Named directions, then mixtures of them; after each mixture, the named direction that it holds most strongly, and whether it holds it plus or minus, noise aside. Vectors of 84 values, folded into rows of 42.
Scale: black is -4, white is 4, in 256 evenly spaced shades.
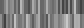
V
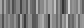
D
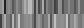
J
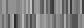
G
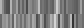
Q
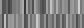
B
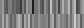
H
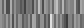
J, minus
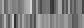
G, plus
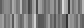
D, minus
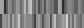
J, plus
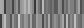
J, plus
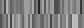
J, plus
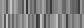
B, minus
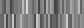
Q, minus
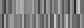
H, minus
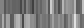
H, plus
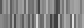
Q, minus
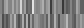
H, minus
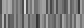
B, minus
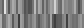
J, minus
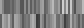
G, minus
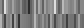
J, minus
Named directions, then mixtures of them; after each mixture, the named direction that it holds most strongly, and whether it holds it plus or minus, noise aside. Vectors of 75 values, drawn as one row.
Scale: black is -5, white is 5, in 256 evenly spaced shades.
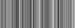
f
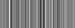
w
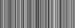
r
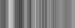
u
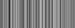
w, minus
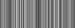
r, plus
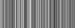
r, minus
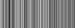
r, minus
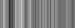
u, minus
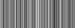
r, minus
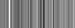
w, plus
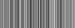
r, plus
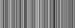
r, minus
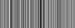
w, plus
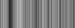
u, minus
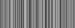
r, plus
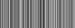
w, plus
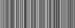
r, minus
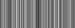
r, plus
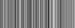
r, plus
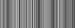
f, minus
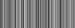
r, plus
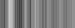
u, plus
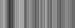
u, minus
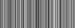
r, plus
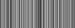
f, minus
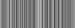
r, minus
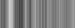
u, plus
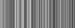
r, minus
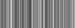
f, plus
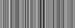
w, plus
